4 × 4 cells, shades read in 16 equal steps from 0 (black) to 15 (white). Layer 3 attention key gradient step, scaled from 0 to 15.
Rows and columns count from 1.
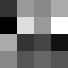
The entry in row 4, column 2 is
5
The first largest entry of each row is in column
4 4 1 1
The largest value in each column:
10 13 9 15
